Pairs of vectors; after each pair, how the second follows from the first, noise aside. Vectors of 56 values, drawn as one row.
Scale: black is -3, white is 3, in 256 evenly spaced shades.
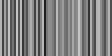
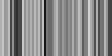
sign-scrambled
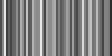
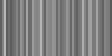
shrunk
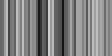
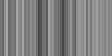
shrunk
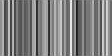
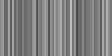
shrunk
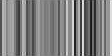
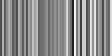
sign-scrambled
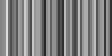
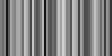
sign-scrambled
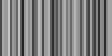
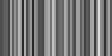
sign-scrambled
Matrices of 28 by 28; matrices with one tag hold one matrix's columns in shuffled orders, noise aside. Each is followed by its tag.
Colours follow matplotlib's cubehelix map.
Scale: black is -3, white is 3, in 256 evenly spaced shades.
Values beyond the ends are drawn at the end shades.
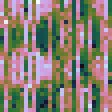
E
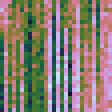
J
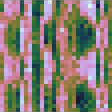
E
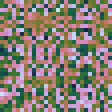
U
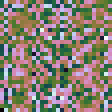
U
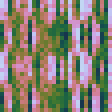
E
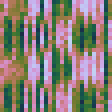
E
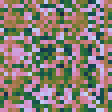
U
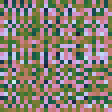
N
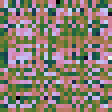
N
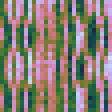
E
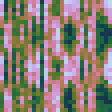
E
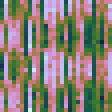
E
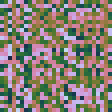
U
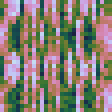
E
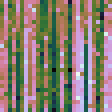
J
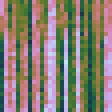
J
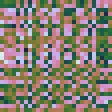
N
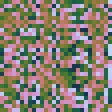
U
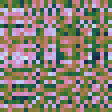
N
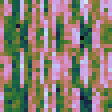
E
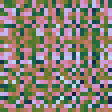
N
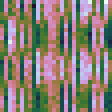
E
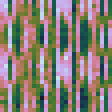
E
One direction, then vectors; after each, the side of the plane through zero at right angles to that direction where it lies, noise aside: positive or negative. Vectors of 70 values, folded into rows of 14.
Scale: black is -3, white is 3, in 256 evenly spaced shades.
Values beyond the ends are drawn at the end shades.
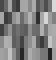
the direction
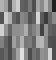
negative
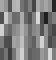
negative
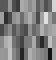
positive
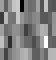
negative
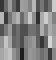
positive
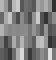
negative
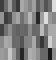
positive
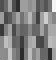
positive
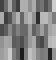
positive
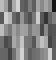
negative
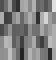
positive
